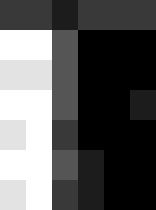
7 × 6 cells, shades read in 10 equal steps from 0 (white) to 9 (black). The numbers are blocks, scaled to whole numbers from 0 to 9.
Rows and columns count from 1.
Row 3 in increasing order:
1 1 6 9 9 9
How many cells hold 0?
8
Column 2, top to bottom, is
7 0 1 0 0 0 0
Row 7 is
1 0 7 8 9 9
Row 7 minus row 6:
1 0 1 0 0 0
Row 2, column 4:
9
